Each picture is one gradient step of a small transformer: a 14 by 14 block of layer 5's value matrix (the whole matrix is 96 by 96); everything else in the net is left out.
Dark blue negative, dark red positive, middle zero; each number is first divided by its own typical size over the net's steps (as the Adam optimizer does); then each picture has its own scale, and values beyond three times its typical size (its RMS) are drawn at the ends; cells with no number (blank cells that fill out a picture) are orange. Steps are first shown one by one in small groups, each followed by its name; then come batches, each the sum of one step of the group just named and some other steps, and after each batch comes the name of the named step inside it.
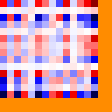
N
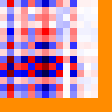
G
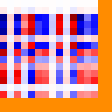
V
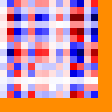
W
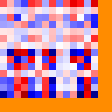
N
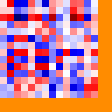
G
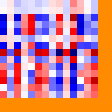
V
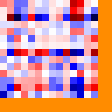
N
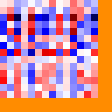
V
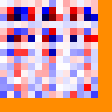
N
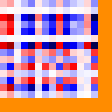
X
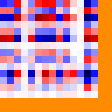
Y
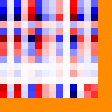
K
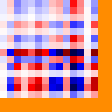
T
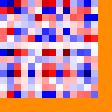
Y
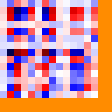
T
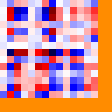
T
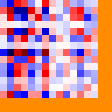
Y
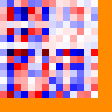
T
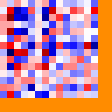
X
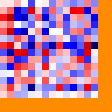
X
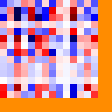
K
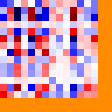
K
